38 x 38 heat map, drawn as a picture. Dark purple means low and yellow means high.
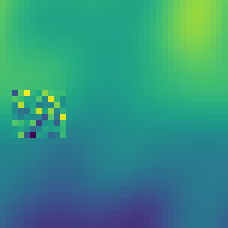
In the middle left lies a patch that is rougher than the rest. Values rise toward the top. The top right is the ninth with the highest average. The middle left is the roughest part. No regular stripes run through it.
